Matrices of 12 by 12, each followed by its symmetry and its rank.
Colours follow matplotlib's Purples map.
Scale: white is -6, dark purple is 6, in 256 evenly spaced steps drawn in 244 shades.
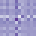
antisymmetric, rank two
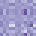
antisymmetric, rank two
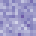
antisymmetric, full rank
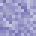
antisymmetric, full rank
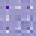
symmetric, rank two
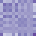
symmetric, rank two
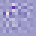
antisymmetric, rank two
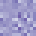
antisymmetric, rank two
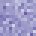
antisymmetric, full rank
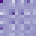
symmetric, rank two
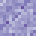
symmetric, full rank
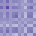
symmetric, rank two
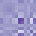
symmetric, rank two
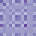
symmetric, rank two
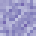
symmetric, full rank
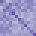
symmetric, full rank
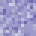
antisymmetric, full rank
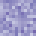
antisymmetric, full rank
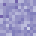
symmetric, full rank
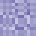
antisymmetric, rank two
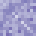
symmetric, full rank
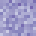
antisymmetric, full rank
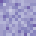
symmetric, full rank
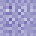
antisymmetric, rank two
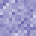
symmetric, full rank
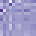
antisymmetric, rank two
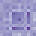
symmetric, rank two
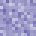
antisymmetric, full rank
